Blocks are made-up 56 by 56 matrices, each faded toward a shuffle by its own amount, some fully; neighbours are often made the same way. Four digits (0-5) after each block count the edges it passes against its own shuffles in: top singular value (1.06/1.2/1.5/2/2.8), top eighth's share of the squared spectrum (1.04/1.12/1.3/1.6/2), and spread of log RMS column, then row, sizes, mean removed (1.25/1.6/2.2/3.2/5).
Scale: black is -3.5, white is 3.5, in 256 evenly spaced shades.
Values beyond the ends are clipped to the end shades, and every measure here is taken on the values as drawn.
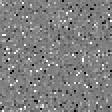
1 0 0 0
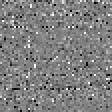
3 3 0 2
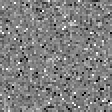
0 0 0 0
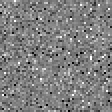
1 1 0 0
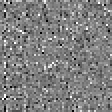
3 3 1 1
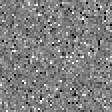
0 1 0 0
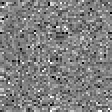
3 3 2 1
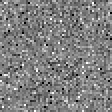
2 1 0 0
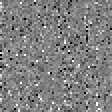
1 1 1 0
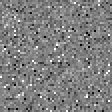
0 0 0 0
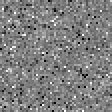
0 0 0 0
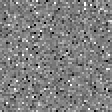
0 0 0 0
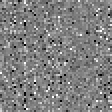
1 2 2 0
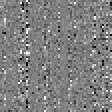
2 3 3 0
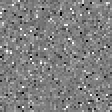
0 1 0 0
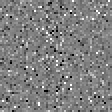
1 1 1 0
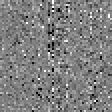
2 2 3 0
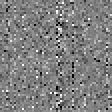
2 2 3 0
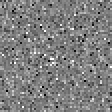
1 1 1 0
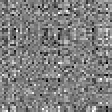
4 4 3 3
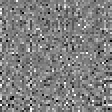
4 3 2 1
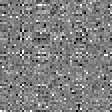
4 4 2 2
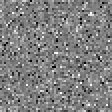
2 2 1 0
